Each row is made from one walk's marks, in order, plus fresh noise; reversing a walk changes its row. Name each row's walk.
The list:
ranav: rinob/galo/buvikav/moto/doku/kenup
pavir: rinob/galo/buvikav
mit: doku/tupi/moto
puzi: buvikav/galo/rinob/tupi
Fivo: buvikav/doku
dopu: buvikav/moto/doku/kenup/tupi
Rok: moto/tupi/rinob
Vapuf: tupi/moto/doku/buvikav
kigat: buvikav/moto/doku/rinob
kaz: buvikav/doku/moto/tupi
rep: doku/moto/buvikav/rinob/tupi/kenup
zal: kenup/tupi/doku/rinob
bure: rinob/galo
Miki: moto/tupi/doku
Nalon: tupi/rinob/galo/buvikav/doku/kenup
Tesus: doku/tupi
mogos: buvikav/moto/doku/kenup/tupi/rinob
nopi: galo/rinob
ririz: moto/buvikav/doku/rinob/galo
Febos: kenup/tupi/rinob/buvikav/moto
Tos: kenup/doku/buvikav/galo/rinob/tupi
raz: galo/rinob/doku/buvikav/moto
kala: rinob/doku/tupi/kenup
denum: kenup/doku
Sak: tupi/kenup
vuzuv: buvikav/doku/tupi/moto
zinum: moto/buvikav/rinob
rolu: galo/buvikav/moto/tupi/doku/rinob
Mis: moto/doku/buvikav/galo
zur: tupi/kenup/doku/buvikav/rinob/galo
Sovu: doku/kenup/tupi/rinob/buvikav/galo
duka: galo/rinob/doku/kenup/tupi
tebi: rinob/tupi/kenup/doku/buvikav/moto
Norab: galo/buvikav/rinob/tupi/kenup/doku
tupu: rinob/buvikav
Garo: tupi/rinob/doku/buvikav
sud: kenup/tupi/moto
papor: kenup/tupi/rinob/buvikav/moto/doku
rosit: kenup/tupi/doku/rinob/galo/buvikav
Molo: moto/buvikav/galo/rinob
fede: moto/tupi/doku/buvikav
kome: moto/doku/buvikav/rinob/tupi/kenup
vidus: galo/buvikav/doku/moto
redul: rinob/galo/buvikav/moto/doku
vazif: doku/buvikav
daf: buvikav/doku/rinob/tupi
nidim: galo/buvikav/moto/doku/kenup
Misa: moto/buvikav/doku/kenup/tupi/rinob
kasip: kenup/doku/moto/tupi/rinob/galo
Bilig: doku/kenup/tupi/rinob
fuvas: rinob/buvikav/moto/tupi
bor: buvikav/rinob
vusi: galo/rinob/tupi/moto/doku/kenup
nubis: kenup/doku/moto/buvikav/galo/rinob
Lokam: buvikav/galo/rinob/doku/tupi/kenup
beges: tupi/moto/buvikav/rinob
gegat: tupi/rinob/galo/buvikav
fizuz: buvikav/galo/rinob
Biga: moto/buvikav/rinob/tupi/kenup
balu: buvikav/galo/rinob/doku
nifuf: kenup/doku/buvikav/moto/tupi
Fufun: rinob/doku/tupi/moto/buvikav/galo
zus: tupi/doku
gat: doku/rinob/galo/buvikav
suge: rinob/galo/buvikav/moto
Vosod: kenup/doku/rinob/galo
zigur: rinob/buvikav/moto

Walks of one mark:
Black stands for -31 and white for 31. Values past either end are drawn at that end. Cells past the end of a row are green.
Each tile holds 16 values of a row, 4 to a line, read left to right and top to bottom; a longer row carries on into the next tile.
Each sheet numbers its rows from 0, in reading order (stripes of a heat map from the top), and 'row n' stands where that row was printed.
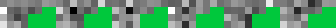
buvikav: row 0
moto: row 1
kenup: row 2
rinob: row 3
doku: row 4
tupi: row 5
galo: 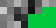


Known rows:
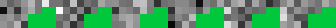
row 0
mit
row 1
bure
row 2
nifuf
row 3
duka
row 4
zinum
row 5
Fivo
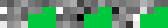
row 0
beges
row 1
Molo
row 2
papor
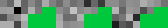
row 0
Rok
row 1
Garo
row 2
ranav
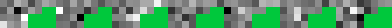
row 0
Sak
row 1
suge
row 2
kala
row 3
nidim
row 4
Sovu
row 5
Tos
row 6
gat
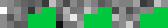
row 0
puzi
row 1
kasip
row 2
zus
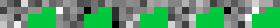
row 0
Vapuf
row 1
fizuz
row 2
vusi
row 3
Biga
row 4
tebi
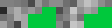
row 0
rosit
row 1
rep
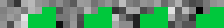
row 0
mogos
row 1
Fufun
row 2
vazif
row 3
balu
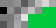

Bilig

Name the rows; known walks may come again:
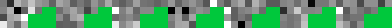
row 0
sud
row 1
Lokam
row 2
beges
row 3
Miki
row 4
tupu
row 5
zur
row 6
bor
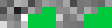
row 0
Sak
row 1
daf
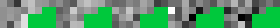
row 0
mogos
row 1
rep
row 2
nubis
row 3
pavir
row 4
vidus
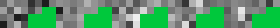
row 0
raz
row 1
Misa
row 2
zal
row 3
kaz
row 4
Tos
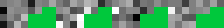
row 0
duka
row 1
Febos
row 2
Molo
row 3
kigat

